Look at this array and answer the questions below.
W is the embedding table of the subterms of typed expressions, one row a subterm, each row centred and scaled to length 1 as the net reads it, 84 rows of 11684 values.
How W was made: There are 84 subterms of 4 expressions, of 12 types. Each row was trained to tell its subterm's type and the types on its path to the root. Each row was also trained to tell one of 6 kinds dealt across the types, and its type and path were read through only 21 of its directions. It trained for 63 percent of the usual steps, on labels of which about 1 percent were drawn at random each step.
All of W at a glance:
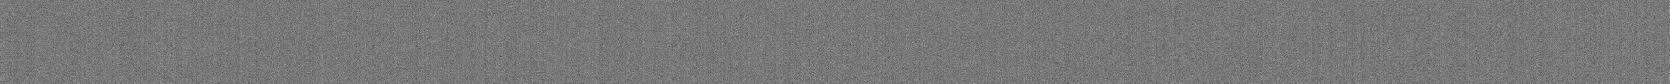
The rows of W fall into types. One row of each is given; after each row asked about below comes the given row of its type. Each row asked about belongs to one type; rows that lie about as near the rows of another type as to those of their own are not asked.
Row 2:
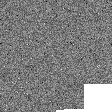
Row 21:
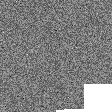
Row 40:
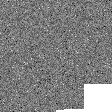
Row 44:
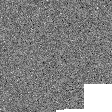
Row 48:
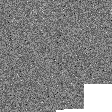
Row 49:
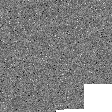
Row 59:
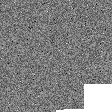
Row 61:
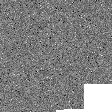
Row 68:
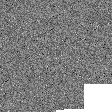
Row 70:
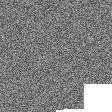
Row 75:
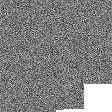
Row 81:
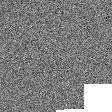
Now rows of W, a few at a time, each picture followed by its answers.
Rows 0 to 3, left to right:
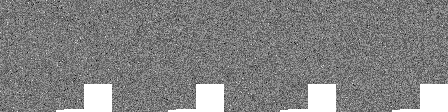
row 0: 81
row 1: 59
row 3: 61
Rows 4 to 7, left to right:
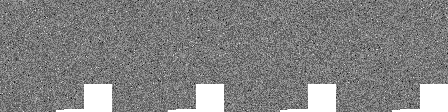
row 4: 49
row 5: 2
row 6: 21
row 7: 81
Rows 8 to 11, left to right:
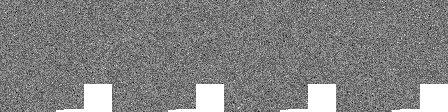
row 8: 21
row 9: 59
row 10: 2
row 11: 70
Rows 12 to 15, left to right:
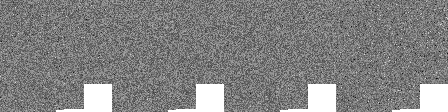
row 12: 75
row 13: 75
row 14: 75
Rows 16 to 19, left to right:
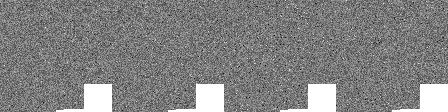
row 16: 61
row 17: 70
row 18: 40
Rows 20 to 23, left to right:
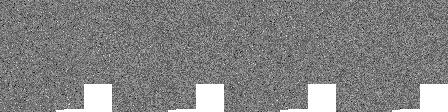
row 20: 49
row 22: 44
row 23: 59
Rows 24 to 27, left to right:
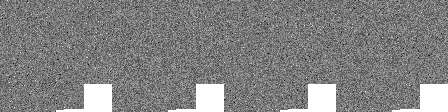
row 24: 21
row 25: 68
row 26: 61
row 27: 59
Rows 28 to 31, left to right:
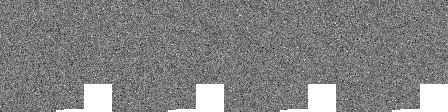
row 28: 44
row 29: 70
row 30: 61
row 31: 44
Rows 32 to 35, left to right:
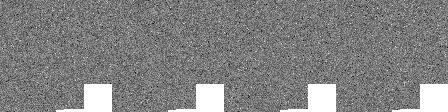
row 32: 81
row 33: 59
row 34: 75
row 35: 2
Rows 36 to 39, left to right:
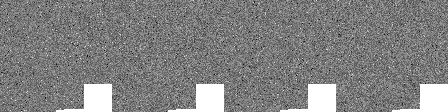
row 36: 40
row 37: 68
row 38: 40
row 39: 2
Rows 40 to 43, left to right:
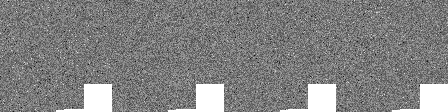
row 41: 75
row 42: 59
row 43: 70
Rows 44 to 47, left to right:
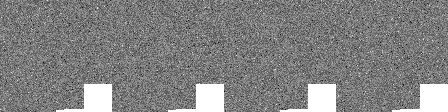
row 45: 70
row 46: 70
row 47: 81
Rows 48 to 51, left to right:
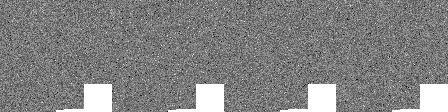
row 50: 59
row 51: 2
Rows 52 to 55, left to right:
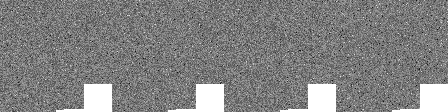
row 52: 21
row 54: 21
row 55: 68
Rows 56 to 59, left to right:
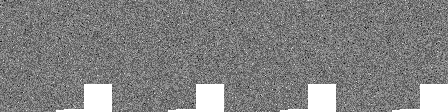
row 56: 61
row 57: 2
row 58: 2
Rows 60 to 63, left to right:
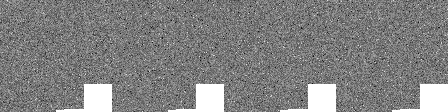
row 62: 75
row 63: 75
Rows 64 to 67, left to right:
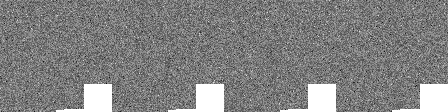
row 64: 81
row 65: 21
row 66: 44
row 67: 68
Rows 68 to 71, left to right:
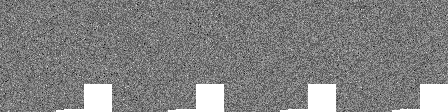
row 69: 61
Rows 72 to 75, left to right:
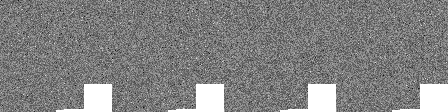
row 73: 48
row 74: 59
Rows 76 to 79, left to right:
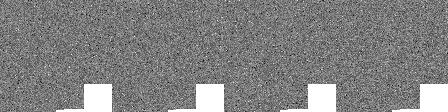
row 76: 68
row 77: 49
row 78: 75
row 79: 70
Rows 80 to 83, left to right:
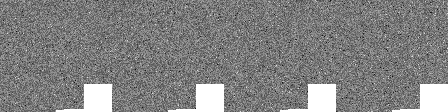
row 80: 70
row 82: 2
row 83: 81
